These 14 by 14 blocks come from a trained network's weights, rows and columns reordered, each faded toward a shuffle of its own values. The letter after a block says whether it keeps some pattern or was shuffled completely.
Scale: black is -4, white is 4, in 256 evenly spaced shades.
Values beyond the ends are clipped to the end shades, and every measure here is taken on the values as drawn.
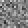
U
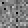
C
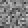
U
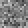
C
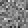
U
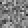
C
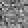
C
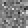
C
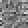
C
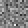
U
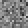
C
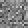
C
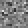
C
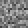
C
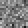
U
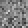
C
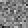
U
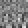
C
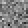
U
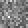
U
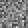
U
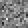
C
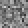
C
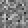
C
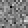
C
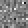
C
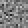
U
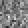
U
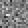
U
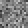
U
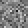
C
